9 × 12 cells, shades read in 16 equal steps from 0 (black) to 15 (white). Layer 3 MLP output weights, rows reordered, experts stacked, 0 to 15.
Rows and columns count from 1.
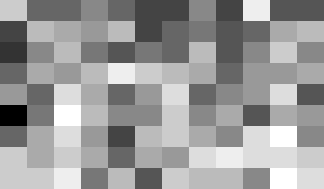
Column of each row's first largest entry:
10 2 11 5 3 3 11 9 11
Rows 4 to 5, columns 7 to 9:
11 10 6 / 13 6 8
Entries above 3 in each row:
12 12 11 12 12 11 12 12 12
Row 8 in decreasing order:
14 13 13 13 12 12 12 10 10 10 9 6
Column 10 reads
14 6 8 9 9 5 13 13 8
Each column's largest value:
12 12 15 11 14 12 13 13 14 14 15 13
